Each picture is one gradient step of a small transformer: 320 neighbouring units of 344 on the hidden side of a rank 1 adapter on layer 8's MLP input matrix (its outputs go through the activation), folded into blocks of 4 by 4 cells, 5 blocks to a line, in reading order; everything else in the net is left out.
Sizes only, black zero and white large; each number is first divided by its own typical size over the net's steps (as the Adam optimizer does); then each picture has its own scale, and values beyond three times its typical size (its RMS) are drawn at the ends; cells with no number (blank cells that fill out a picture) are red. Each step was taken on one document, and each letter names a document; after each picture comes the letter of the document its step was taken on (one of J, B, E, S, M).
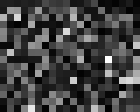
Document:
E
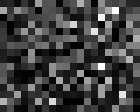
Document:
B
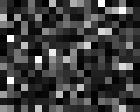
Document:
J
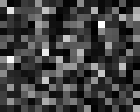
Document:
B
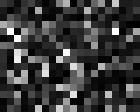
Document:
J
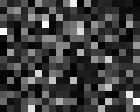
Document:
E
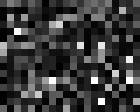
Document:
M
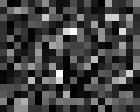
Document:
E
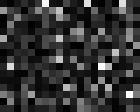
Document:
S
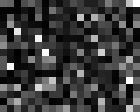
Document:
M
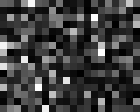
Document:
M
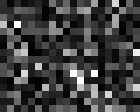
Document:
J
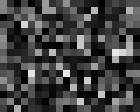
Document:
B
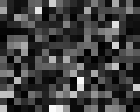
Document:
J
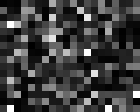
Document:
J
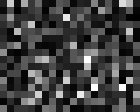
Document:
M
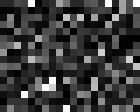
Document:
M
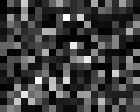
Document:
M
